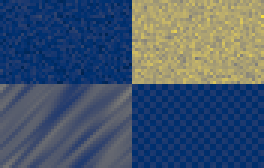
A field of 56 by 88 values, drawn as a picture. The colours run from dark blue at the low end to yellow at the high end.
It is made of 2 by 2 panels. Panel 1,1: very low, fine-grained, faint in contrast. Panel 1,2: high, fine-grained. Panel 2,1: low, slanting up to the right. Panel 2,2: very low, checkered, faint in contrast.
